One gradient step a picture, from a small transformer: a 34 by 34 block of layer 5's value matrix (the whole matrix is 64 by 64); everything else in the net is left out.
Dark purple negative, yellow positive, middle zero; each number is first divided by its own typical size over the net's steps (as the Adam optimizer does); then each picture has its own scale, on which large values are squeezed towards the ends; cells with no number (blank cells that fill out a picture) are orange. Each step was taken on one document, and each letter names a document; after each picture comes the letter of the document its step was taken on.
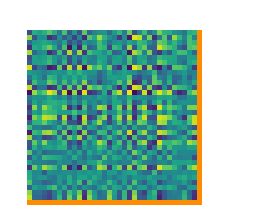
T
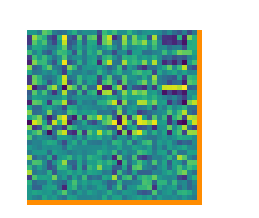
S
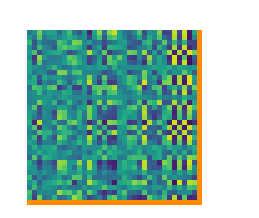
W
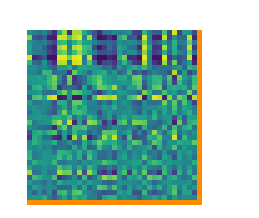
W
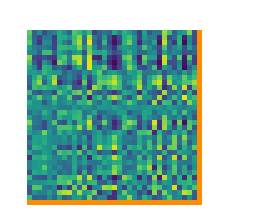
W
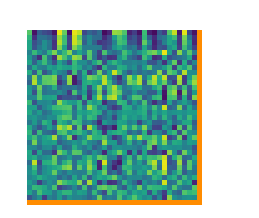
W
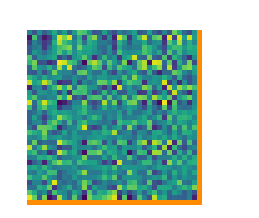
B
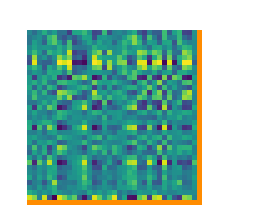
B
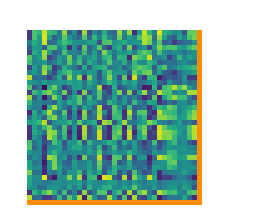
T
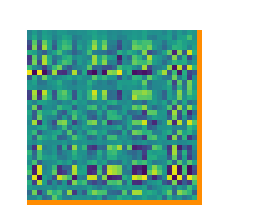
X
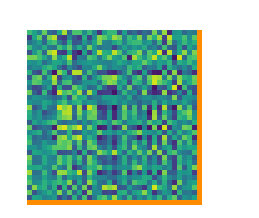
W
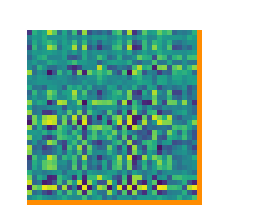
T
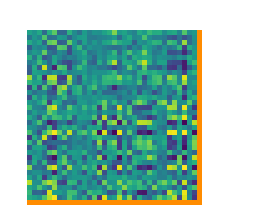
S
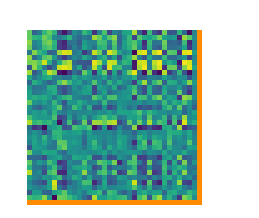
B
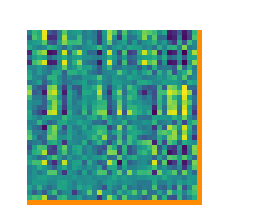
S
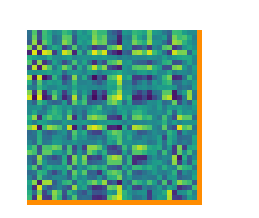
X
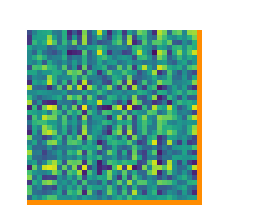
T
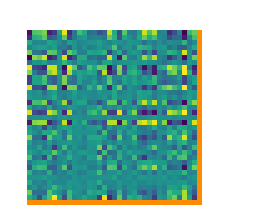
S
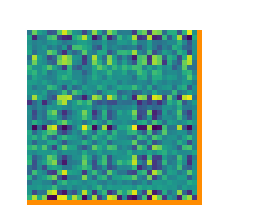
B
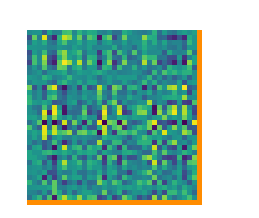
S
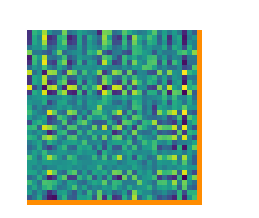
S
